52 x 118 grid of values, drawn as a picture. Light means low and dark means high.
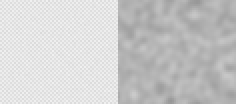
It is made of 1 by 2 panels. Panel 1,1: very low, checkered, faint in contrast. Panel 1,2: low, blotchy, faint in contrast.
